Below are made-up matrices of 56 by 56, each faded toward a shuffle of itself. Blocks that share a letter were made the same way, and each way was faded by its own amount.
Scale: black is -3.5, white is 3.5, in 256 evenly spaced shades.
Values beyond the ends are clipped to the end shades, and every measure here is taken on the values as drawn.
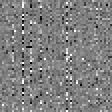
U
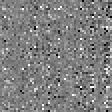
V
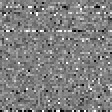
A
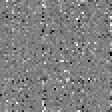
V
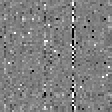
U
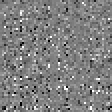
V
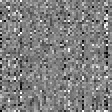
U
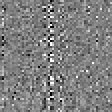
U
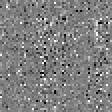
V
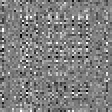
U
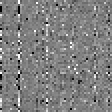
U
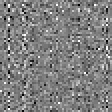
U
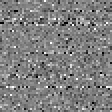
A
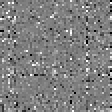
V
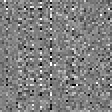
U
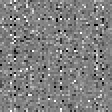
V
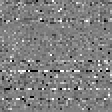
A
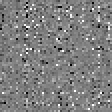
V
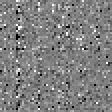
V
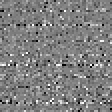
A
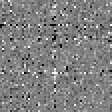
V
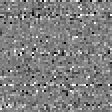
A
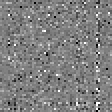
V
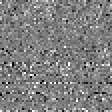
A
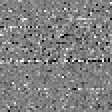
A
